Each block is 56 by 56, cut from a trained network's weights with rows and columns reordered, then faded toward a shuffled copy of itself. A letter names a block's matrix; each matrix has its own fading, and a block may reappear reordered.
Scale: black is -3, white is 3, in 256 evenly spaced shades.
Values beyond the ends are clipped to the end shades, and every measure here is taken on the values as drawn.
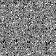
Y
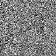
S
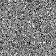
Y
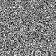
S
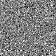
Y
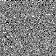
Y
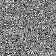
Y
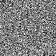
S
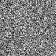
S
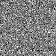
Y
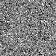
Y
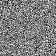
S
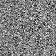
S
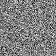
S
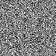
S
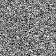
S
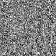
S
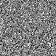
S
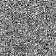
Y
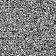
Y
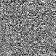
S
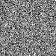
S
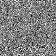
Y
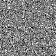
Y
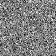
S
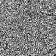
S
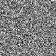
S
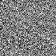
S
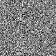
S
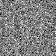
Y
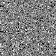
Y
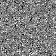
Y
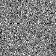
Y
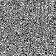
Y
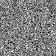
Y
